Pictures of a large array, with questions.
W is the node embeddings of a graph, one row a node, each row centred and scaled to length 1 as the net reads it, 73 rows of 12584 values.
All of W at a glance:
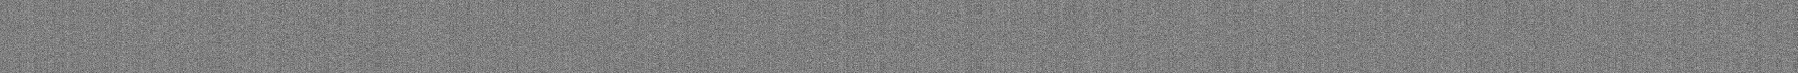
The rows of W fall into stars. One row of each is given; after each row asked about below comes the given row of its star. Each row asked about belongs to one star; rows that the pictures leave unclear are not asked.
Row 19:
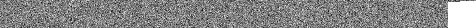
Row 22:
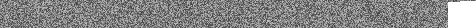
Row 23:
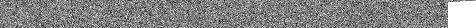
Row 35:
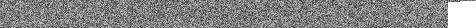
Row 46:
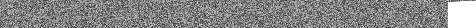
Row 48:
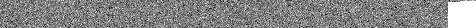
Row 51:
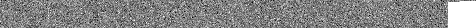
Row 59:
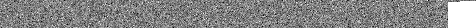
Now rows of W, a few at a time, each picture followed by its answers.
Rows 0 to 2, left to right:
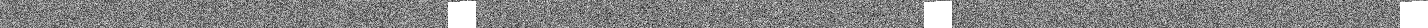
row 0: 35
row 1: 19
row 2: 22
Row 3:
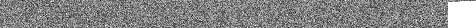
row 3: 46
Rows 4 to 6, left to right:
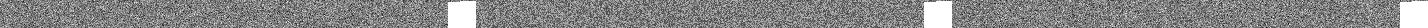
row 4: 19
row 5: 23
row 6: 19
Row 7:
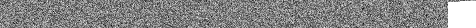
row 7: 48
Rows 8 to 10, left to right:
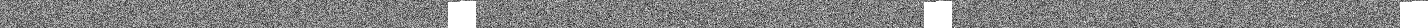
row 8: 23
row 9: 19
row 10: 59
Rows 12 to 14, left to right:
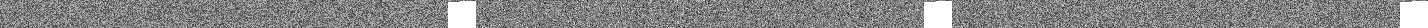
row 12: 35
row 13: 35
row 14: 59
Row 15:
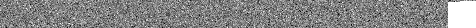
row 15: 48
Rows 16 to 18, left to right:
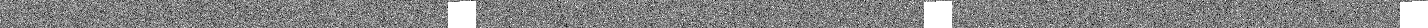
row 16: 35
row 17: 46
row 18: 22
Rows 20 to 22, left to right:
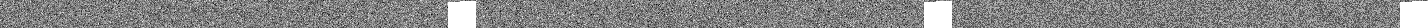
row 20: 35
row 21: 23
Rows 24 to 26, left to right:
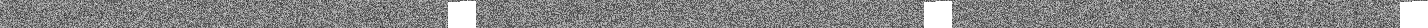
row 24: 59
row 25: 51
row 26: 46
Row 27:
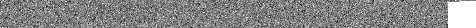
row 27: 51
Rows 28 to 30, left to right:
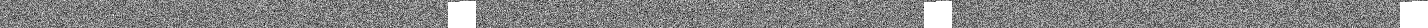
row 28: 19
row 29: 35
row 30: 22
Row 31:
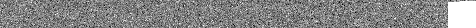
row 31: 48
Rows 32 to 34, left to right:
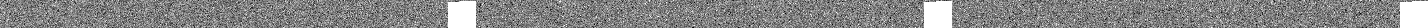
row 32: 19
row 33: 46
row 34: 59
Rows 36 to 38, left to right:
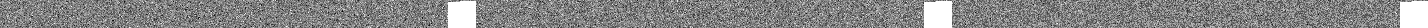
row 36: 23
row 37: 35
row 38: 51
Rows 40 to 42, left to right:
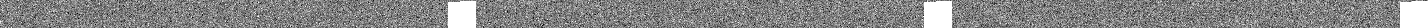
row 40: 51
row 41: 59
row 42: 19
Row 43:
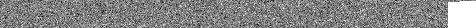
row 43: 51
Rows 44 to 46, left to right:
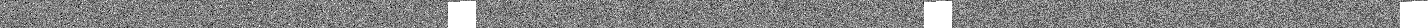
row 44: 22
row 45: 35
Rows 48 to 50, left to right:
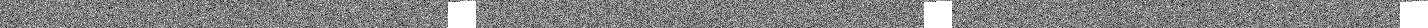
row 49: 23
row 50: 48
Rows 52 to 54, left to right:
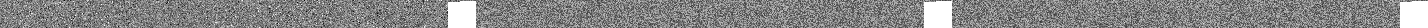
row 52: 59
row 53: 46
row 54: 59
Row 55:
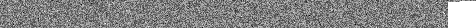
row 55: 51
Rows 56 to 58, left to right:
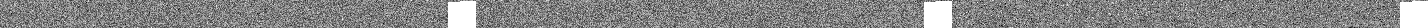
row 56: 48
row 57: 51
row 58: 23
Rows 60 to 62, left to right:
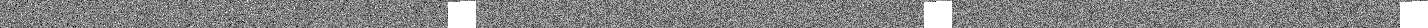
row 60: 22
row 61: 23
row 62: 46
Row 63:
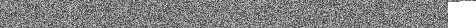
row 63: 35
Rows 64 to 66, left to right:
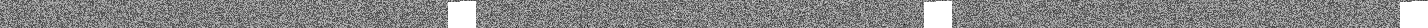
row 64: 59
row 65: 46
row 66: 19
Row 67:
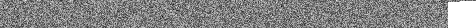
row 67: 23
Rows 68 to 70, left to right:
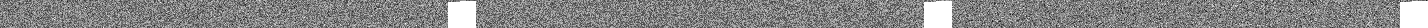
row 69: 48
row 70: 19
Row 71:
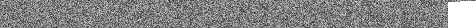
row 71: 22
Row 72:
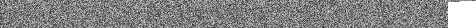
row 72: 35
